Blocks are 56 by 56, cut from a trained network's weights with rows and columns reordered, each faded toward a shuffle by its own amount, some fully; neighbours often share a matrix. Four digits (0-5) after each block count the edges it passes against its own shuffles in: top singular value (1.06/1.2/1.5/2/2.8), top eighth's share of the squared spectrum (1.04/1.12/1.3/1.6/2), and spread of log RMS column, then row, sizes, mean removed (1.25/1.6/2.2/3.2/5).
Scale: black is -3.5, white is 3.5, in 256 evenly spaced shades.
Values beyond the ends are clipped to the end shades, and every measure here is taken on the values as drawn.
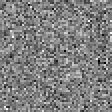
3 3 1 0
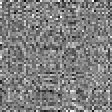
3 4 2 2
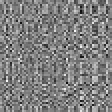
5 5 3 1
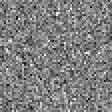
1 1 0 0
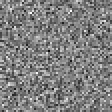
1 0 0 0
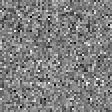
2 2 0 1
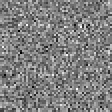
3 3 0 1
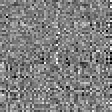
4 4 2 2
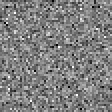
2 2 0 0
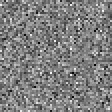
0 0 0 0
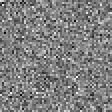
2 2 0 1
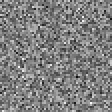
0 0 0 0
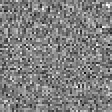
4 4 1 2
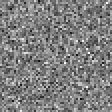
3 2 0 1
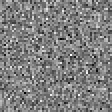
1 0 0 0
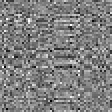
4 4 2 3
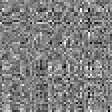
4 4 2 3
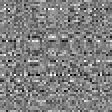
4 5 0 3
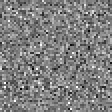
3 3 0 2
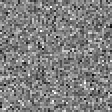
0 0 0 0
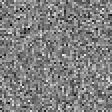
0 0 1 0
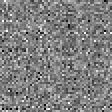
3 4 2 2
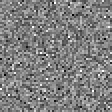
2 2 0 0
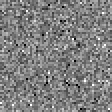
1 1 0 0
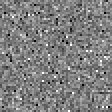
1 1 0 0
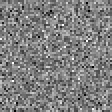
0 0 0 0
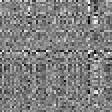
4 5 2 3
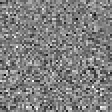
4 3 0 2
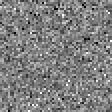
1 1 0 1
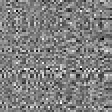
4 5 1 3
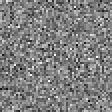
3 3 0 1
